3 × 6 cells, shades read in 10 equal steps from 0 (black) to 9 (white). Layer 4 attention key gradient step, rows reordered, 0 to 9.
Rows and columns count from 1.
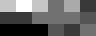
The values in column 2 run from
0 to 9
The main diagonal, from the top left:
7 2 0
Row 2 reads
2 2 4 4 4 3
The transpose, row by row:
7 2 0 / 9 2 0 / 7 4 0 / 4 4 3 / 6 4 2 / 2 3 4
